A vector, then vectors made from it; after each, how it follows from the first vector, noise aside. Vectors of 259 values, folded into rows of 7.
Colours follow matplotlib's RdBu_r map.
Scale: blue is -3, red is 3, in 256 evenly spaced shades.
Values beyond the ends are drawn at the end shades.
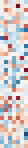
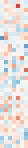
shrunk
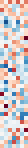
wrapped around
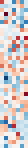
wrapped around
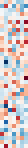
wrapped around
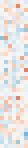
shrunk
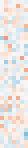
shrunk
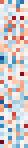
wrapped around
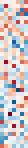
wrapped around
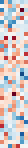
wrapped around
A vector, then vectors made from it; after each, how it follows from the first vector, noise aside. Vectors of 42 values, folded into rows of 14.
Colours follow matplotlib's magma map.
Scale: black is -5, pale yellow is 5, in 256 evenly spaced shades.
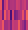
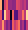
scaled up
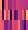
scaled up
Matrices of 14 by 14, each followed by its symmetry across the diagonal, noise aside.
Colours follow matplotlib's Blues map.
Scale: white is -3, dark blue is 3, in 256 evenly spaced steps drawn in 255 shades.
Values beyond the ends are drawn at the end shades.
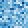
neither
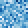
antisymmetric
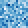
antisymmetric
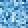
neither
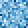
symmetric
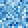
antisymmetric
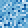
symmetric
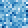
neither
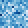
neither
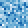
neither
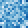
symmetric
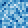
symmetric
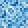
symmetric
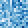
neither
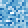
neither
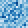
symmetric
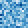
neither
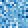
antisymmetric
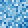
symmetric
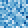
antisymmetric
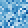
antisymmetric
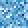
neither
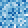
symmetric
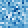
antisymmetric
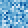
antisymmetric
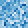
symmetric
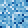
symmetric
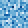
antisymmetric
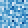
neither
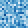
antisymmetric
